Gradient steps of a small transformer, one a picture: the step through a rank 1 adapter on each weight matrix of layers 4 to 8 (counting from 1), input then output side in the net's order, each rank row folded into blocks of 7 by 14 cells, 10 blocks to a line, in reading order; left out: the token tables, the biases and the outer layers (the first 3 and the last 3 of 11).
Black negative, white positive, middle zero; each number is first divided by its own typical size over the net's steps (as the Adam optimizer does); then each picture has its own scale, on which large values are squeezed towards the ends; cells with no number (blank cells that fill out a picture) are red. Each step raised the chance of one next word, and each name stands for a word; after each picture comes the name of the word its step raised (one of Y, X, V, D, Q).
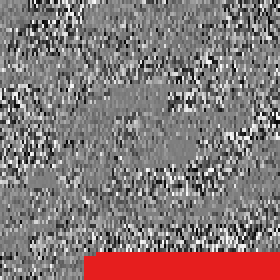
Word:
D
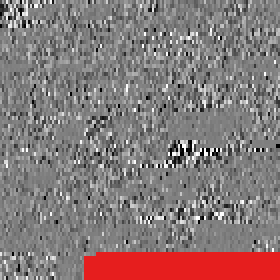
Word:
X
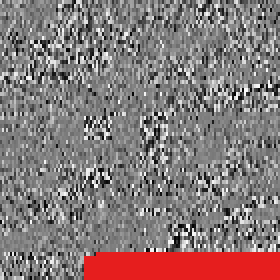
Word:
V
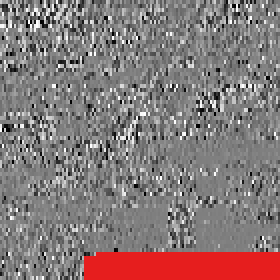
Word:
X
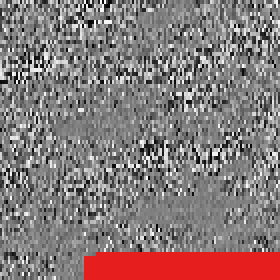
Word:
D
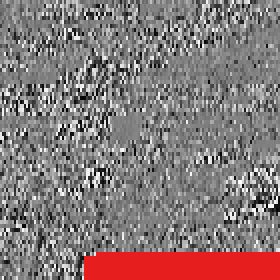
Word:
V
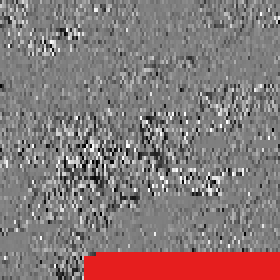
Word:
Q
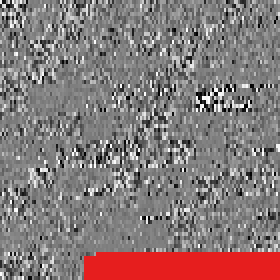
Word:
X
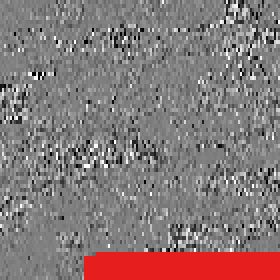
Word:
Q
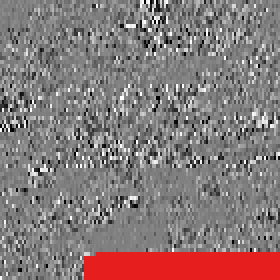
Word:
X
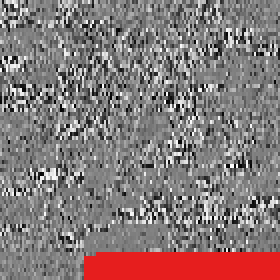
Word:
V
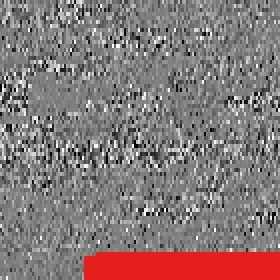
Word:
Q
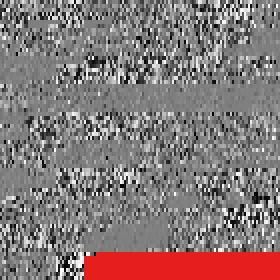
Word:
V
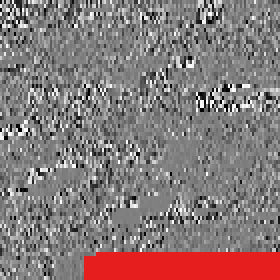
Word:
X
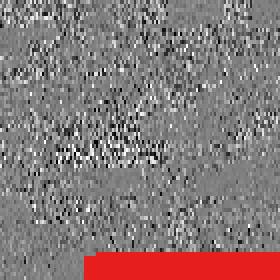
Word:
Q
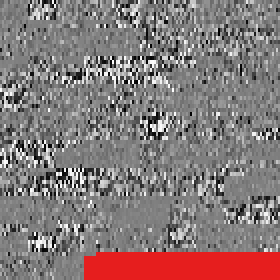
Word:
V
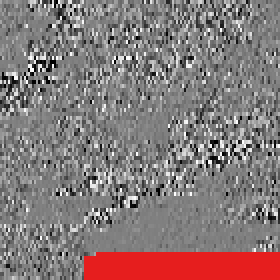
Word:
X
